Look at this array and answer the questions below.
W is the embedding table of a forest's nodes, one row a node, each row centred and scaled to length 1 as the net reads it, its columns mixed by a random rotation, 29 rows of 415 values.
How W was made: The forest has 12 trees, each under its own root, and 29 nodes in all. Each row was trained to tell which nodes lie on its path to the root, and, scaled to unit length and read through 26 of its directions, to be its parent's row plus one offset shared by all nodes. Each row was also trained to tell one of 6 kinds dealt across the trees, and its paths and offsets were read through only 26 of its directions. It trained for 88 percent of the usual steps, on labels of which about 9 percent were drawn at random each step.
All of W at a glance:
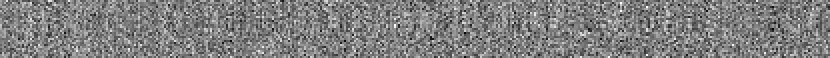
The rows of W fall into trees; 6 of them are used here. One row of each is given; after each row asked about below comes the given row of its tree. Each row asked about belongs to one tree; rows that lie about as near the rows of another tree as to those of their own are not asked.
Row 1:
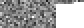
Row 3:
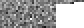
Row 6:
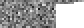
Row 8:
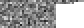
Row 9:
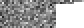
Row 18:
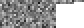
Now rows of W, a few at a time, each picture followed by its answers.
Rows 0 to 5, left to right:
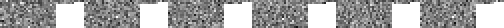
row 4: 3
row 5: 1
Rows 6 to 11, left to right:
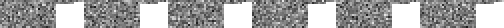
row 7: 6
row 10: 6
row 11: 6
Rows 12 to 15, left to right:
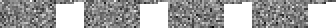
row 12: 9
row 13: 9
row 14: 6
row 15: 3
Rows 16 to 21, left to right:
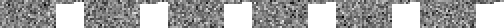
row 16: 18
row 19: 1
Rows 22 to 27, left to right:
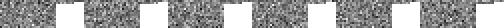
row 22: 18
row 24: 3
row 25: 8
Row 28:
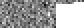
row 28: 18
